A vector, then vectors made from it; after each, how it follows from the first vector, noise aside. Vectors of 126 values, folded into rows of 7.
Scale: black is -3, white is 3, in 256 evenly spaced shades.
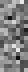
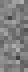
shrunk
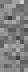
shrunk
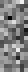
copied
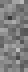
shrunk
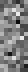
wrapped around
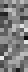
wrapped around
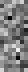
copied
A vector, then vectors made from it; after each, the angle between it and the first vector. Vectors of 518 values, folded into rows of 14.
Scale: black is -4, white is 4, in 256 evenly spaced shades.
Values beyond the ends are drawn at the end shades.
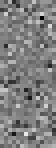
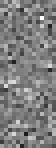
nearly opposite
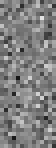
partly opposed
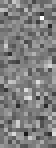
nearly opposite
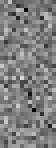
partly aligned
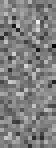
orthogonal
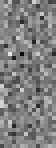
partly aligned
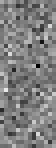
partly aligned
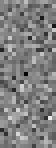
orthogonal
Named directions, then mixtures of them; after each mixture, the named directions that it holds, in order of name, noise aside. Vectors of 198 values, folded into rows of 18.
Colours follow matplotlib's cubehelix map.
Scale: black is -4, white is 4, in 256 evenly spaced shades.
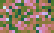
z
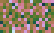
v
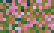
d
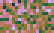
d, v, z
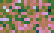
d, z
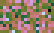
v, z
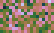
d, v, z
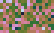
d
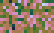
d, v, z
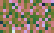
v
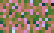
v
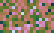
d, v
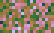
d, v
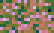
d, z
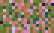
v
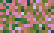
d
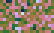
d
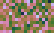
d, v, z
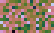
d, v, z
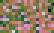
d, v, z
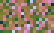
d, v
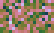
v, z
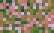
d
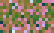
v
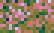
d, z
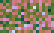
d, v, z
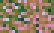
d, z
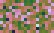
v, z
